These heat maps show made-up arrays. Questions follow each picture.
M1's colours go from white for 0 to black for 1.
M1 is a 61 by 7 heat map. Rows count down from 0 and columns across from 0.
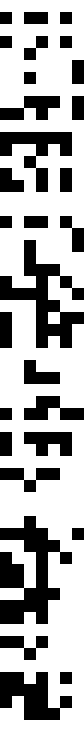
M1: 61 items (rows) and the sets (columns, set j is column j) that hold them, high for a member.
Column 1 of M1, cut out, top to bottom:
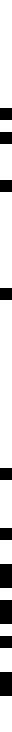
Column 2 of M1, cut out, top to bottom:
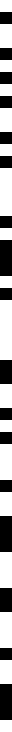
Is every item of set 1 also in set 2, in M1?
no
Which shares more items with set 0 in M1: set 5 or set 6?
set 5
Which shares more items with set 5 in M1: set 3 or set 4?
set 3
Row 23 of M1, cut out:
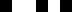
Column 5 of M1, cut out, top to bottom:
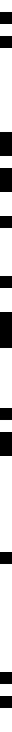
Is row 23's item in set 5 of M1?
yes
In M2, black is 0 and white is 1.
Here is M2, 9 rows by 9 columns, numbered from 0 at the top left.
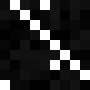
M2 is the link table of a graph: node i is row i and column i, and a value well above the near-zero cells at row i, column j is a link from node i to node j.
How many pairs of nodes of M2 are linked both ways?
1
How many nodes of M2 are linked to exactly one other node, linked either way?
0
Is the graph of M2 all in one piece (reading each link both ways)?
yes
